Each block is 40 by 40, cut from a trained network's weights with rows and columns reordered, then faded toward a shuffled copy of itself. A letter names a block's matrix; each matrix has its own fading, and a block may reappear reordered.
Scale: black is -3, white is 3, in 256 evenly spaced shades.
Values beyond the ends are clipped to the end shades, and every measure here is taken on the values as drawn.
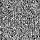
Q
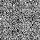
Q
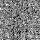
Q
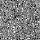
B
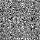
B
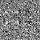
B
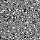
B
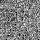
Q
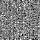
Q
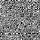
B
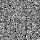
Q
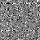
B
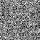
Q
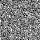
Q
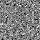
Q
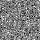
Q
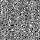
Q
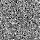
Q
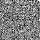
Q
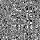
B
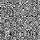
B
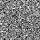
Q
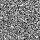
Q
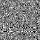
B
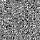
B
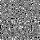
B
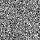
Q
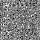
Q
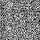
Q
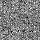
Q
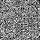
Q
